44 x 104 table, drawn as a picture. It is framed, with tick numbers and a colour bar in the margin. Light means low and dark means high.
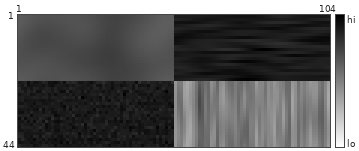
The table splits into 2 rows of 2 panels. Panel 1,1: high, smooth, faint in contrast. Panel 1,2: very high, streaked across, faint in contrast. Panel 2,1: very high, fine-grained, faint in contrast. Panel 2,2: middling, streaked downward.
